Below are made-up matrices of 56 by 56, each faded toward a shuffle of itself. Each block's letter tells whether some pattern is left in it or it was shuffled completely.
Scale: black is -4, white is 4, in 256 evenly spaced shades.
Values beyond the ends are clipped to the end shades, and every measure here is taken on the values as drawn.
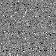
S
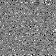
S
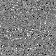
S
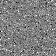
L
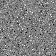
L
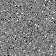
L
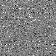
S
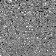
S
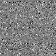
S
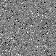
L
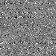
S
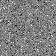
L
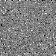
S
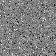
L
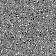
L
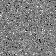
L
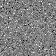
L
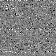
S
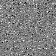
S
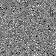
L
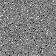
L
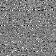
S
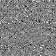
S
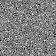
L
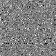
S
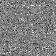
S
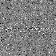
S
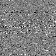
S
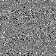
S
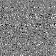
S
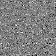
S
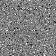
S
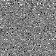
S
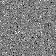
L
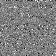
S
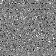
S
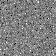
L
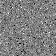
L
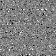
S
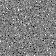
L
